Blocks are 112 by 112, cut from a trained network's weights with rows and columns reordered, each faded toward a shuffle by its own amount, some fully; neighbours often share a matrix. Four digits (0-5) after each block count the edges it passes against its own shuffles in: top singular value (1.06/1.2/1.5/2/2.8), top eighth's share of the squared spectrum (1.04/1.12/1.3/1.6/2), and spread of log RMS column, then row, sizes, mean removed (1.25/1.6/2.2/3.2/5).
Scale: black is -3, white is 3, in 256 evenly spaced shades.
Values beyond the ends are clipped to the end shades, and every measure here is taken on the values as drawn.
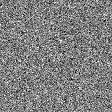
2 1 0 0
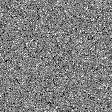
0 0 0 0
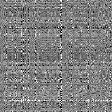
4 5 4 2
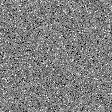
0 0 0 0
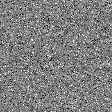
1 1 0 0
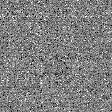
2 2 1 1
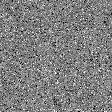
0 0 0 0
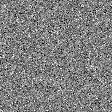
1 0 0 0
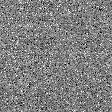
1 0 0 0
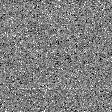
1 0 0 0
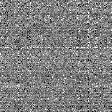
3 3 3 2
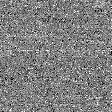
2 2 1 1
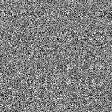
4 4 0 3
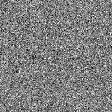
3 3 0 1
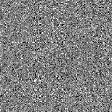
3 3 2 2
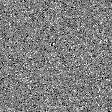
0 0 0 0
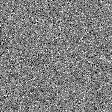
0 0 0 0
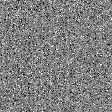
1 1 0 1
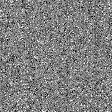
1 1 0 0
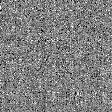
2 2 0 2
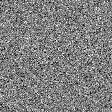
2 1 0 1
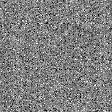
2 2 0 2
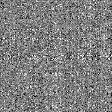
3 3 1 2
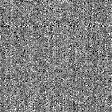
3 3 1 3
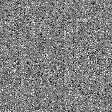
1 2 0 1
